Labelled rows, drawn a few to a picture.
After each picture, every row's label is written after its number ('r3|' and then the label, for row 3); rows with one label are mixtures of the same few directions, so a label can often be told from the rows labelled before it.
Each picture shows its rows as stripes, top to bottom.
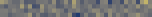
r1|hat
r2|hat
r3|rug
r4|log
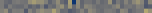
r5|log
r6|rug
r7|rug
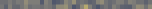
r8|rug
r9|rug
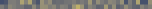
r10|hat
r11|log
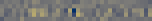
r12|hat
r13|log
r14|log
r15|log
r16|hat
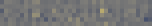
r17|hat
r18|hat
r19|hat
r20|hat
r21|rug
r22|log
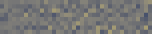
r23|rug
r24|hat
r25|rug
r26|rug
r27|hat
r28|log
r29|log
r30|hat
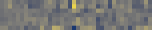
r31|log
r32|log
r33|rug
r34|log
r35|log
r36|log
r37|rug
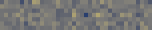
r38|hat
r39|hat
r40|hat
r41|rug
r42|hat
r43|log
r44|hat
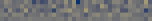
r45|log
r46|hat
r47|rug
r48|rug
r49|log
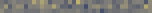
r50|log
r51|rug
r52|hat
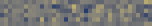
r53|rug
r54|rug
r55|rug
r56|hat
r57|rug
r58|rug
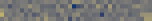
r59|log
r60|log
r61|hat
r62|hat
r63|rug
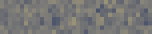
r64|log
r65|hat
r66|log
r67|hat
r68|rug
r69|rug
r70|hat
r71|rug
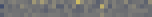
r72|log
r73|hat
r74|log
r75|hat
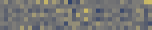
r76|rug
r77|hat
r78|rug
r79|log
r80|rug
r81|rug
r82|hat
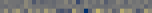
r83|log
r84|rug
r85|rug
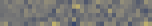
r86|rug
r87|log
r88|hat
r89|log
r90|log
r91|rug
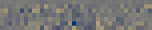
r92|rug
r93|rug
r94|hat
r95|log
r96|log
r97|log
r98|rug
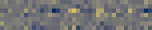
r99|rug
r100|log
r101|rug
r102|log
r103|rug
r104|hat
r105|log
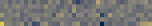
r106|log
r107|rug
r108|log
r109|hat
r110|hat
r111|hat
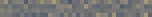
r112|rug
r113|rug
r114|hat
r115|log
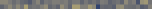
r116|hat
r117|log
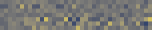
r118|log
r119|hat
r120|rug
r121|rug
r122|rug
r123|hat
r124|log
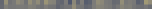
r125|rug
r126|rug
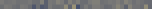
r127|rug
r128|log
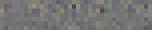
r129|rug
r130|log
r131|hat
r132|rug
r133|log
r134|log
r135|rug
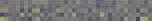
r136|log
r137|log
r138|hat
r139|hat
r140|hat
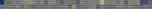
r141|hat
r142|log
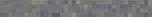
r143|log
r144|rug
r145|hat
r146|rug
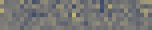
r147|hat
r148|hat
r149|hat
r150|log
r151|log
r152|rug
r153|hat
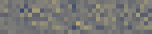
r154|rug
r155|log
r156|hat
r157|hat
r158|log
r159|log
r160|rug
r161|rug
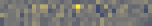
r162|log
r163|log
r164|log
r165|hat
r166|hat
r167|hat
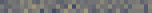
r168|hat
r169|log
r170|rug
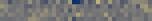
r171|log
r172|hat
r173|rug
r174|log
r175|log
